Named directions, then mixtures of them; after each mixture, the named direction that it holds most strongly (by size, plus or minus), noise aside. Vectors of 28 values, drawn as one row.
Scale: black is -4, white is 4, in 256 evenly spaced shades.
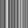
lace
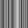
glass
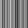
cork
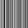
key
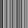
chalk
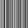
key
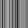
cork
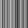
cork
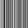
key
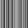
key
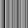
key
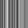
lace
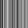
chalk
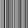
key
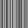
chalk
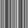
lace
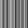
cork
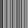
chalk
